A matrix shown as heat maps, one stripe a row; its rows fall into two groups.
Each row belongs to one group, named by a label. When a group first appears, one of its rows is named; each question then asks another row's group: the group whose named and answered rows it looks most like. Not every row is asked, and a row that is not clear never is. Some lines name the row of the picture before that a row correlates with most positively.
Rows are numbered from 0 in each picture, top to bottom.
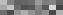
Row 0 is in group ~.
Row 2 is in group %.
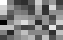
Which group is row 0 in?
~
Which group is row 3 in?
%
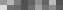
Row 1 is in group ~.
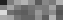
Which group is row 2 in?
~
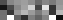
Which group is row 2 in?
%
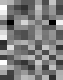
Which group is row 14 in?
%
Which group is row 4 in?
%
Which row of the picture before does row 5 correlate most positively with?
2
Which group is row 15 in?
%
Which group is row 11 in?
%
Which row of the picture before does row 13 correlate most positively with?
3
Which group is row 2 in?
~
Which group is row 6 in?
~
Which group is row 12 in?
~
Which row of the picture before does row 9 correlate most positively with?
3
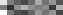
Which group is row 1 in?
%
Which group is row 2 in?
~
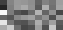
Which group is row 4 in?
~
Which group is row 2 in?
~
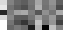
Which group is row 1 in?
~
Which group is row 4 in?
~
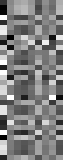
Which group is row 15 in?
%
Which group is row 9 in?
%
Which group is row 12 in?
~
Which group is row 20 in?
%
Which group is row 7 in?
%
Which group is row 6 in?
~
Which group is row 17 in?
~
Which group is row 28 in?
~
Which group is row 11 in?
~
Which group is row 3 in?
~
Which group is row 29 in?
~
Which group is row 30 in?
~
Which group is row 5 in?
~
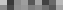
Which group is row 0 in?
%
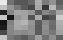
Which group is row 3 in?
%
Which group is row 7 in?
~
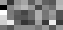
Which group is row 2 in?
~
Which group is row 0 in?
%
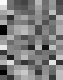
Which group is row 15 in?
%
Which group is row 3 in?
%
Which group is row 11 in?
%
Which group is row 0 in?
~
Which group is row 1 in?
~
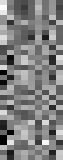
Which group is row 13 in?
~
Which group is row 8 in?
~
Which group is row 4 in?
%
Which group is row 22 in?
~
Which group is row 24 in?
%
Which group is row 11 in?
%
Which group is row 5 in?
~
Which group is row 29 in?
~
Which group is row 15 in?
%
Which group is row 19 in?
%
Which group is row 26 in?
%
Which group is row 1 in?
~
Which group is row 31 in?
%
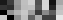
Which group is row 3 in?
%
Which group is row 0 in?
%
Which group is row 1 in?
%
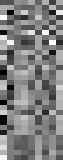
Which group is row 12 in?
%
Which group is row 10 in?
%
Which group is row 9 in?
~
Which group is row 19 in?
%
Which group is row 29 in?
~
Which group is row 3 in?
~
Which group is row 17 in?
%
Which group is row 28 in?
~
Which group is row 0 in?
%
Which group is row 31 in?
~
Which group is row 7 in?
~
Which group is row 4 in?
%
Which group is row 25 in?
%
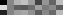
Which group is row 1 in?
~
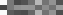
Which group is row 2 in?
~
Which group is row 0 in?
~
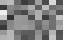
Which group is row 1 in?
%
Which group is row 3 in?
%
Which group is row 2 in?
~
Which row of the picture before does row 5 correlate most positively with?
1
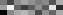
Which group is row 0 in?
%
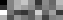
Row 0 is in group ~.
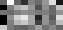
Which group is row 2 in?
%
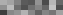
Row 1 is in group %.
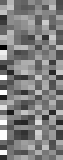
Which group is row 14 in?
%
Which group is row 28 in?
%
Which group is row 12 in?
%
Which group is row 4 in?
%
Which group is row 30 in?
~
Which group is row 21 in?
~
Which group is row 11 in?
~
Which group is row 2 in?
~
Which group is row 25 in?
%
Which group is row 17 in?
%
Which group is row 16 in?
%
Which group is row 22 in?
%
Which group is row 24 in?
~
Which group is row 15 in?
~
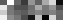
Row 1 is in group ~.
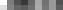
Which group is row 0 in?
~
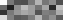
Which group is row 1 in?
%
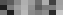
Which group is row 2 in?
%
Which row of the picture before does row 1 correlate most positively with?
2
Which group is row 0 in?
%
